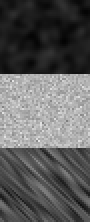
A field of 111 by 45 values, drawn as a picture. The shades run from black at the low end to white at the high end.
It is made of 3 by 1 panels. Panel 1,1: very low, blotchy, faint in contrast. Panel 2,1: high, fine-grained. Panel 3,1: low, slanting down to the right.
